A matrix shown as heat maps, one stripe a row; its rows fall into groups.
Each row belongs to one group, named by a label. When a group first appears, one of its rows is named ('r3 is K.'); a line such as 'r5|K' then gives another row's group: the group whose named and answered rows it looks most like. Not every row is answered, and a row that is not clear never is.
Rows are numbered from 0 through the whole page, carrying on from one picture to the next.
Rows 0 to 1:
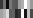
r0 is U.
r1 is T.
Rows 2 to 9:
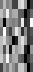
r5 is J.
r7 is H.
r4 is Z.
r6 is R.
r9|R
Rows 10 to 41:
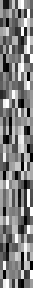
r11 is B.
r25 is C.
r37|U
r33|Z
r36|J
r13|T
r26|R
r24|H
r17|C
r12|U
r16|Z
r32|B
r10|C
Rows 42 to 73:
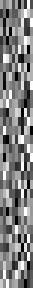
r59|Z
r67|J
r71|R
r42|B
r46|U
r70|B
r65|U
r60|T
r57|C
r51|Z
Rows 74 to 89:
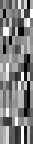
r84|H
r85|H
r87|J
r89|T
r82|T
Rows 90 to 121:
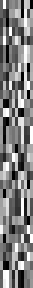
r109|R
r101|C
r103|C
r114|H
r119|C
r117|J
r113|T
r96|U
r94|J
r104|Z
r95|U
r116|Z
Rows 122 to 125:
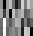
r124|J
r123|H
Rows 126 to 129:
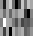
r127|H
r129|H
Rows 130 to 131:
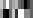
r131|C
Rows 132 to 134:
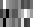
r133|U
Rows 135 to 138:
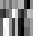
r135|H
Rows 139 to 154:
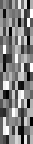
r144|J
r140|Z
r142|H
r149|C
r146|Z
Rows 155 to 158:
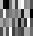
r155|C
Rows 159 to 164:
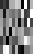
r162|H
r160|Z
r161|B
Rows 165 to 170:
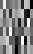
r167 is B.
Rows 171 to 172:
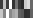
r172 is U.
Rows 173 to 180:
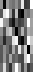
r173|Z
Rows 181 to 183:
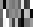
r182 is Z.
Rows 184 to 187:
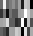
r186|T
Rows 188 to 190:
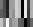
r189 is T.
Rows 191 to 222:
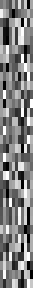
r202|Z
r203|T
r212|U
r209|C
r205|J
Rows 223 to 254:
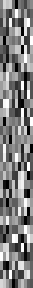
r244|H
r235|T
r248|U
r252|C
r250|T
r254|R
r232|T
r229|U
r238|H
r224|J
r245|U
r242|R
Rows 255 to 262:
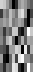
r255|R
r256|R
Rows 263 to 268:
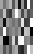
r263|B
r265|Z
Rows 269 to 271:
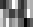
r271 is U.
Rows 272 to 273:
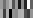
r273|H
